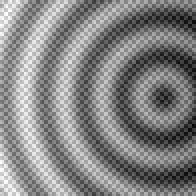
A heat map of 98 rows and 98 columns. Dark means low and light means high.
Rings spread out from the middle right. No lone cell stands out from its neighbours. The field climbs toward the left. On average the colour sits 50% of the way up the scale.
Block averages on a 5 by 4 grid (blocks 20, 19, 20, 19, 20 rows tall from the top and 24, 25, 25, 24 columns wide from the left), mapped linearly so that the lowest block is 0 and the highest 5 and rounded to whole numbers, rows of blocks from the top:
5 3 2 0 | 5 3 2 0 | 4 3 2 1 | 5 3 2 0 | 5 3 2 0
